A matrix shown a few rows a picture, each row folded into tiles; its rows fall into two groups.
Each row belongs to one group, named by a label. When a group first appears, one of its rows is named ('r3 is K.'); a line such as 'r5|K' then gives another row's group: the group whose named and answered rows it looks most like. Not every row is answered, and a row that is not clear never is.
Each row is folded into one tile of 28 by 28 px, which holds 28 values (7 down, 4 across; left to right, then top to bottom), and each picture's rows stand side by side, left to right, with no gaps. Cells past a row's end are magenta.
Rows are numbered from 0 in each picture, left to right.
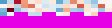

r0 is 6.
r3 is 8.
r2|6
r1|6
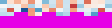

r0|6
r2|8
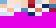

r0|6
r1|6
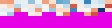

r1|6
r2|8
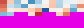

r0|6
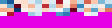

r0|8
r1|8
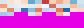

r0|6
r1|6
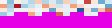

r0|8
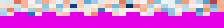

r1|6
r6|6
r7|6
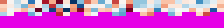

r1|6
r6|6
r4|8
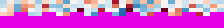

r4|8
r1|8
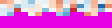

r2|8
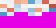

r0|6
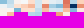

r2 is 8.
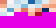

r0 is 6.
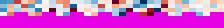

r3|8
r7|6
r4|8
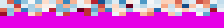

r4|8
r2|6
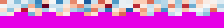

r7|8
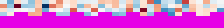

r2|8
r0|8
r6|6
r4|8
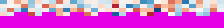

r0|6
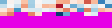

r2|6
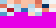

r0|6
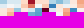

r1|8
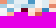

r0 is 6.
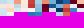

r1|8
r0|6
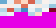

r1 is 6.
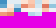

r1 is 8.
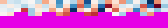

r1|6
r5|8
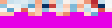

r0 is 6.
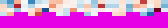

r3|8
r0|8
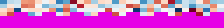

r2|6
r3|6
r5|6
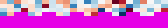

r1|8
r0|6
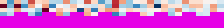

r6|6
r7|8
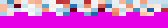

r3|8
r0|8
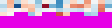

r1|8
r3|8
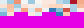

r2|6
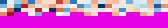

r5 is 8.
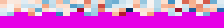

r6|6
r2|6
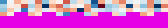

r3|8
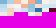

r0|6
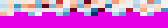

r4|8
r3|8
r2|8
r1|8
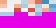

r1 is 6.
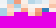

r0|6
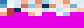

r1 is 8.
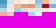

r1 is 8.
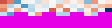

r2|6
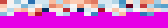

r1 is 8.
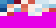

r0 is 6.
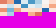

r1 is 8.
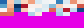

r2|6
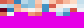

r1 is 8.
